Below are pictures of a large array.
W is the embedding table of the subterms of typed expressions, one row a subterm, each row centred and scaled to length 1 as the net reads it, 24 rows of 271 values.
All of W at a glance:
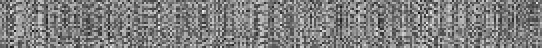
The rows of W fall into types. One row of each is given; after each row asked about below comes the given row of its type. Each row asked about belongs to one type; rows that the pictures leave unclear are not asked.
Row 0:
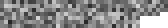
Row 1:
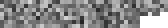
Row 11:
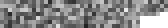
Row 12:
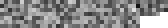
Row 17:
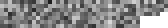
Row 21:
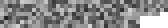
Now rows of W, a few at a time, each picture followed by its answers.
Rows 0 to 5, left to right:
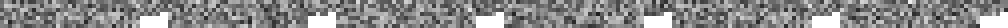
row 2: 12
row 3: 12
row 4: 0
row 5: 21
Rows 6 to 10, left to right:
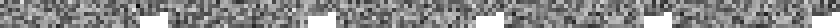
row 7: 11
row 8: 0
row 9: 12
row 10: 12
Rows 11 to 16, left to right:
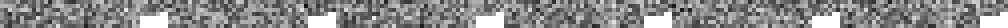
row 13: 11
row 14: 17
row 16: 17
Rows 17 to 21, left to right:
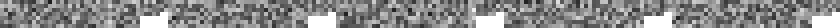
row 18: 21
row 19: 11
